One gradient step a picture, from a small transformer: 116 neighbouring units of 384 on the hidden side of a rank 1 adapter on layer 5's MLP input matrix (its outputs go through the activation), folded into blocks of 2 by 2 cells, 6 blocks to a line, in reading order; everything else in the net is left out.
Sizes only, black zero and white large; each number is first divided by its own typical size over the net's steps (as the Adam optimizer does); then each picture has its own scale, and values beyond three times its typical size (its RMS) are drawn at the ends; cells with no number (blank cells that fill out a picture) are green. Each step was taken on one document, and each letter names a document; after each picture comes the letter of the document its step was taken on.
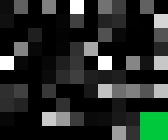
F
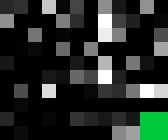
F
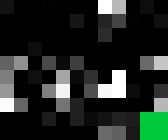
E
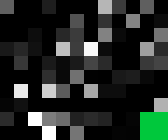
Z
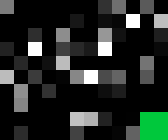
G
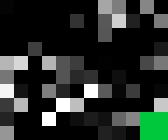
E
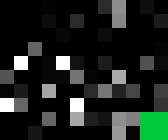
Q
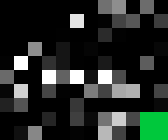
Q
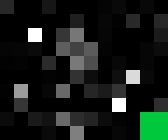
Z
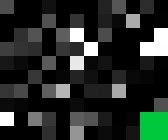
Z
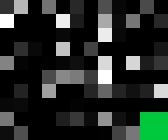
F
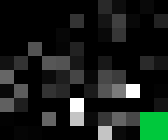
Q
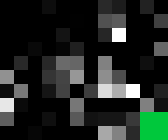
Q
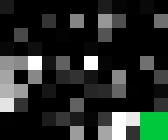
E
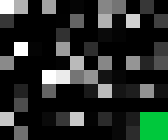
F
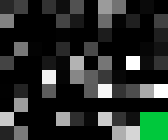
F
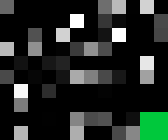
G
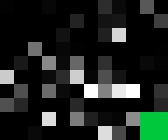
Q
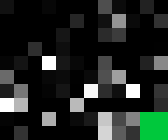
Q
